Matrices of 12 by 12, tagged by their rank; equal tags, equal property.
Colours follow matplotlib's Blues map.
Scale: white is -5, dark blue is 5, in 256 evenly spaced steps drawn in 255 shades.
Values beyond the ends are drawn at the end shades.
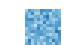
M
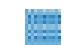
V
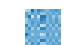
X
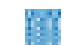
X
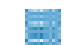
V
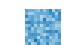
M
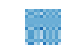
V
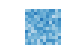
M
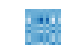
V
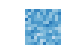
M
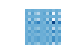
V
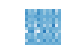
X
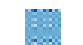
V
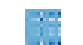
V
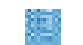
X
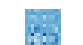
X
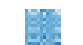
X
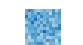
M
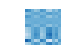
V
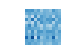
X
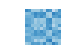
X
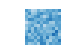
M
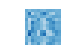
X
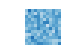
M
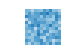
M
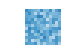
M
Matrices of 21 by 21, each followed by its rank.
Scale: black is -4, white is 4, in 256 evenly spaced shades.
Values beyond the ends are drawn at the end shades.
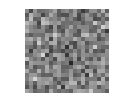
full rank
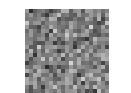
full rank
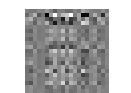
two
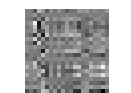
three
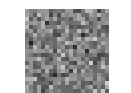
full rank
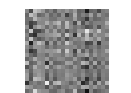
three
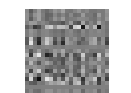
two
